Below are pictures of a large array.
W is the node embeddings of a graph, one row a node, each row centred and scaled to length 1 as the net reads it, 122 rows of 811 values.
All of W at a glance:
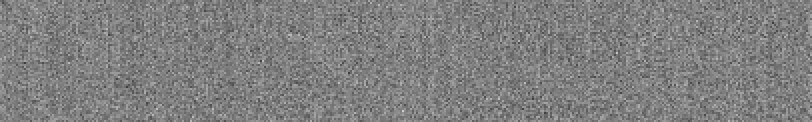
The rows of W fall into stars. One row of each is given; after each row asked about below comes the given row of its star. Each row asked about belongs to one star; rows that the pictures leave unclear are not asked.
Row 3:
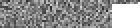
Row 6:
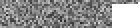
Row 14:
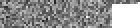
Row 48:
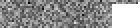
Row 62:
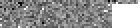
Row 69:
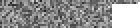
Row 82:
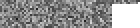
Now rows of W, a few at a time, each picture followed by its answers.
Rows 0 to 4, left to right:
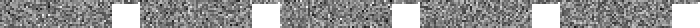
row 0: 82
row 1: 69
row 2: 82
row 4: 14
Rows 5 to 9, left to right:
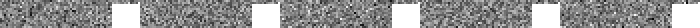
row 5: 48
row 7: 82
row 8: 48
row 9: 14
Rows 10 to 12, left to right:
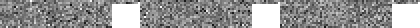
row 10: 14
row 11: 48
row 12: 3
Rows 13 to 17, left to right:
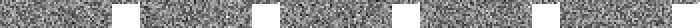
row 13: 6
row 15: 69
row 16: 69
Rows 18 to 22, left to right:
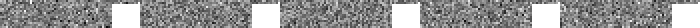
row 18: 14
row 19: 14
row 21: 6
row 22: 6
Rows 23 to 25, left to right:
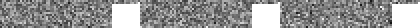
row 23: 69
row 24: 14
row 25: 6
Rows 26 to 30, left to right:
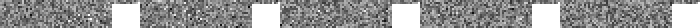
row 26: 6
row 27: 82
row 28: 14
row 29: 6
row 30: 82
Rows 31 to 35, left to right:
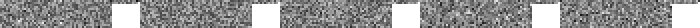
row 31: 82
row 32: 6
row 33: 6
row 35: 69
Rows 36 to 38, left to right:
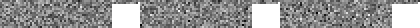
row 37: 3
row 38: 69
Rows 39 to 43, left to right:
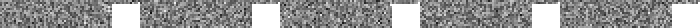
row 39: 69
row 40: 3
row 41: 69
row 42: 62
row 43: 48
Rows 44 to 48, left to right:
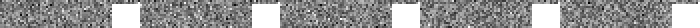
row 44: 69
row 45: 82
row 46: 82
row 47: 48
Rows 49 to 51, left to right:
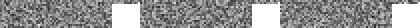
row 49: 82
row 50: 6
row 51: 48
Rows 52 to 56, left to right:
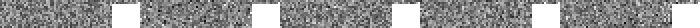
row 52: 69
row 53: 48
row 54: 82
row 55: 62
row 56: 6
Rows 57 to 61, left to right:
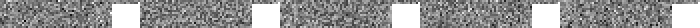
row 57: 48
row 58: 6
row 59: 48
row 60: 69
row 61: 69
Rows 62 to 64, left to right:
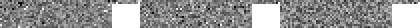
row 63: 3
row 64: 48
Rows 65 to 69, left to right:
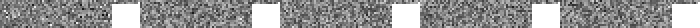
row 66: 82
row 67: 69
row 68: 14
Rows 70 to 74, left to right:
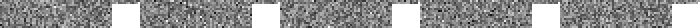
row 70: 3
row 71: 82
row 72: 48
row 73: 48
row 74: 6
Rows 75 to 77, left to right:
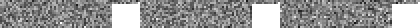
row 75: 62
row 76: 69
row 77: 6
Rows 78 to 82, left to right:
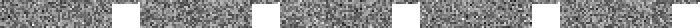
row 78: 3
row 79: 14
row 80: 82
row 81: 6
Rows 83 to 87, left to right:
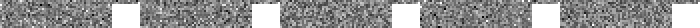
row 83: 82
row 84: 14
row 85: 62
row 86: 62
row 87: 3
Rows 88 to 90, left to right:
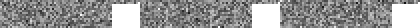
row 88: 6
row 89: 14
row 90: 48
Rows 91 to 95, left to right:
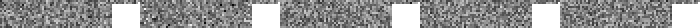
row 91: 69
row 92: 6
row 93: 14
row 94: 3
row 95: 6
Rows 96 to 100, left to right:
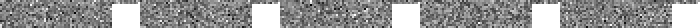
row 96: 82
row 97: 14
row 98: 14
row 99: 14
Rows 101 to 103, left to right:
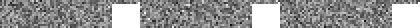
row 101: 69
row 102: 69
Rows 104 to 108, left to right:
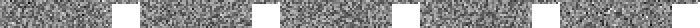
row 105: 6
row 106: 48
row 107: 6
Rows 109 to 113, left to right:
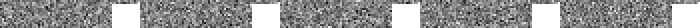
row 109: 69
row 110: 69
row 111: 14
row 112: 14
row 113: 69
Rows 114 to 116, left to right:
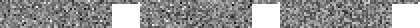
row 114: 48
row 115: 82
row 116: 48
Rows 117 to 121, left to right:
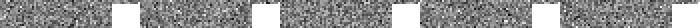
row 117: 48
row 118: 14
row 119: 3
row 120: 14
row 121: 6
